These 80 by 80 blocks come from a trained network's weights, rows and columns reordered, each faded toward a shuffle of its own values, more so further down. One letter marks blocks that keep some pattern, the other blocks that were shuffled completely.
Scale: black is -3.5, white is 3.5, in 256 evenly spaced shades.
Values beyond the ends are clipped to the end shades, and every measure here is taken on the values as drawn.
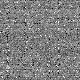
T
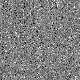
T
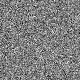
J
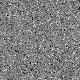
J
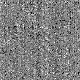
T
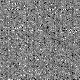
T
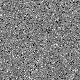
J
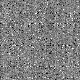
T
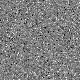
J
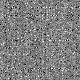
T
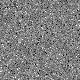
J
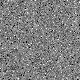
J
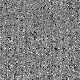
T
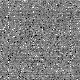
T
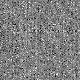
T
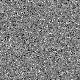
J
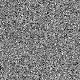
T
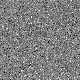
J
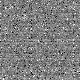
T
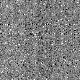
T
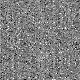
T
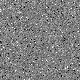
J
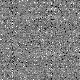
T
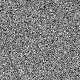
J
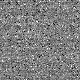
T
